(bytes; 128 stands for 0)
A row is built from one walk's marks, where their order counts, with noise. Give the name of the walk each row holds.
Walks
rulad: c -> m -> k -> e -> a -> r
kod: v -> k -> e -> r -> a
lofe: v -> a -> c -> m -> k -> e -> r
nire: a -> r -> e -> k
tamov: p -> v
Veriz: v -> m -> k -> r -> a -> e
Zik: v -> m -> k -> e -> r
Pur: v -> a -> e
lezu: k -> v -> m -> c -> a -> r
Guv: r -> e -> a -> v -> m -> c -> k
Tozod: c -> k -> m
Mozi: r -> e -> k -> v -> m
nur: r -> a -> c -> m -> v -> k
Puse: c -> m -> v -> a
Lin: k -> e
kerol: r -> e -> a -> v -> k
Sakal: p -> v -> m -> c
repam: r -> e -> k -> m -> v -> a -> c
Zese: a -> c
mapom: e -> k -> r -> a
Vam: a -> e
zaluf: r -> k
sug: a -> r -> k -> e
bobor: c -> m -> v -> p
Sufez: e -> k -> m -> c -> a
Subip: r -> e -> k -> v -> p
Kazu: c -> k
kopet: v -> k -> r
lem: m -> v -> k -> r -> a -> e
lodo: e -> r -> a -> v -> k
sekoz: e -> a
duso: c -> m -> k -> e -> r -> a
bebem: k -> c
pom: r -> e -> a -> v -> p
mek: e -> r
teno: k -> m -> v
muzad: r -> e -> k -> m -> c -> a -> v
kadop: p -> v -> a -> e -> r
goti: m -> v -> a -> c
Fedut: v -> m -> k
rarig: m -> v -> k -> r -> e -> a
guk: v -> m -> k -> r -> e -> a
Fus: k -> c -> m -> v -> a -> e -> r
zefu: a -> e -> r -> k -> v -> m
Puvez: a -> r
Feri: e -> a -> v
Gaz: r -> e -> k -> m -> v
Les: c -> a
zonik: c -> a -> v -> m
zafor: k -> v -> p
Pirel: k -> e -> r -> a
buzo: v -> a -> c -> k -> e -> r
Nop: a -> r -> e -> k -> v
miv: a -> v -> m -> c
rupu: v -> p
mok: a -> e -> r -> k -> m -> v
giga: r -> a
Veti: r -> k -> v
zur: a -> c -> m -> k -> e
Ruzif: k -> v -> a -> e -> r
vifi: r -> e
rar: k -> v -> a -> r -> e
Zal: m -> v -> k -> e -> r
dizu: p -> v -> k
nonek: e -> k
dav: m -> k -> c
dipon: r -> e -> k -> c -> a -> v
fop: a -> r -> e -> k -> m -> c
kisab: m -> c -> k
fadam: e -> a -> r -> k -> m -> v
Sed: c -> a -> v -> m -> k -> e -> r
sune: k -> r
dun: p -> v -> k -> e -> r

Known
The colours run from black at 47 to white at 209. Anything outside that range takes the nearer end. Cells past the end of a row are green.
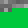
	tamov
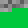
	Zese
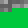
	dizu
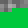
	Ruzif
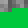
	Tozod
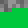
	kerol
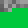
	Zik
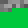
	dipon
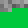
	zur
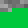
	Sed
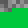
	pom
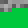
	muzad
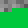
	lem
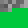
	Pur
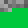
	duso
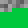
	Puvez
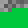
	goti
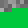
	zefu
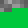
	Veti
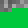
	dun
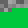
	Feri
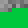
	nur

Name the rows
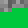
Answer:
dav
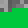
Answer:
Sakal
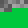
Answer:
Subip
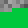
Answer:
mok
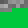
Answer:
repam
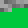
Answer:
rulad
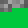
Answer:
Gaz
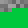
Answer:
sune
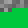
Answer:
teno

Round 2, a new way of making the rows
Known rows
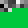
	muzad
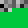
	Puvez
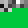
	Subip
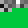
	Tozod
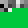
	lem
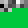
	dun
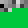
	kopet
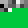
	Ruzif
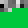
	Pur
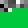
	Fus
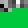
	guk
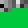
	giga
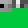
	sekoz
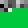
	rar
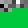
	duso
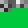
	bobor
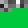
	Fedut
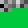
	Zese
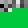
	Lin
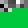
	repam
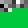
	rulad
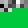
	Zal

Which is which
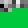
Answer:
kod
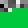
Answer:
Veriz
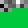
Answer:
zonik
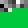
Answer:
lofe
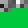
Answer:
dizu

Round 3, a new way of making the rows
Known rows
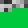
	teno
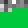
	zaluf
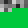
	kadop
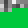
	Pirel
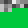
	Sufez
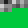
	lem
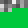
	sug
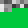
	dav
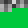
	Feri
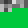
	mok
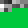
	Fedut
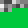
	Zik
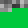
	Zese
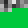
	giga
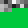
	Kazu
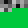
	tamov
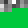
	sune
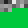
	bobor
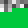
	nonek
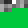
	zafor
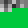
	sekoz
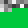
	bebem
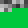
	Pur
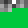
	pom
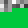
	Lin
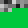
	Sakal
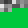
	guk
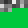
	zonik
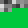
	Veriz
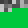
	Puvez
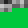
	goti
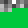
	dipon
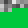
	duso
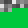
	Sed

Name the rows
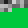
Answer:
Puse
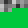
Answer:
dun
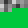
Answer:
kod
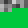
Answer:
buzo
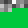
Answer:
muzad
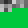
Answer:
fadam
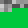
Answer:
zur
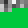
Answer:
mapom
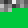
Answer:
Guv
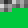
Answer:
Zal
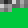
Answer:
rarig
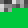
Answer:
Ruzif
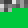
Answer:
zefu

